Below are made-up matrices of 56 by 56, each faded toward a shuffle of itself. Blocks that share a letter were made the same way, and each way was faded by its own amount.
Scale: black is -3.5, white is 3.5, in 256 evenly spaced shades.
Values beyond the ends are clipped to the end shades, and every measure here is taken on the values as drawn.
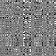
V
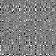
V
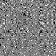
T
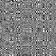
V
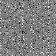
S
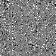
S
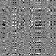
V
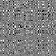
V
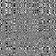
V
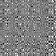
V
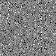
S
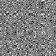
T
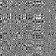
V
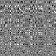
V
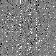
S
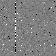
S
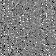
S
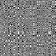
V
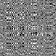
V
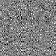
T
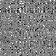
T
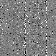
S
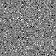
T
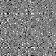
T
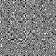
T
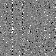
S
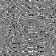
T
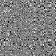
T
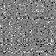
T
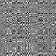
V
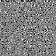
T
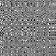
V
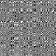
V
